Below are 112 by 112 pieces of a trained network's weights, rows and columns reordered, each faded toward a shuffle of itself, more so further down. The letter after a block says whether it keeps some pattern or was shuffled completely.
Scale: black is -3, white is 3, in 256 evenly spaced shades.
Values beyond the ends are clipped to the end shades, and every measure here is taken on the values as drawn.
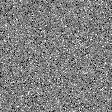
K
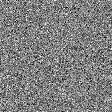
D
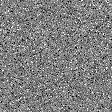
K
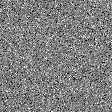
K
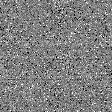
D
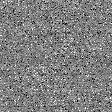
D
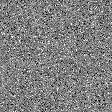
K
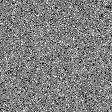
K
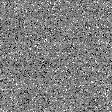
D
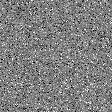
K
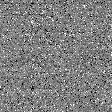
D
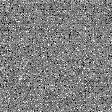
D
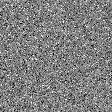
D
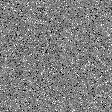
K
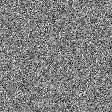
K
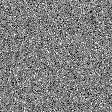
K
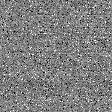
D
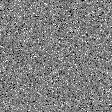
K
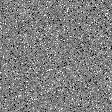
K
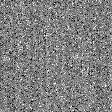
D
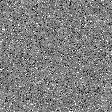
K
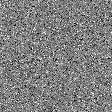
K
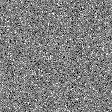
K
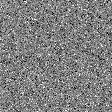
K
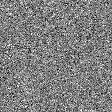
D
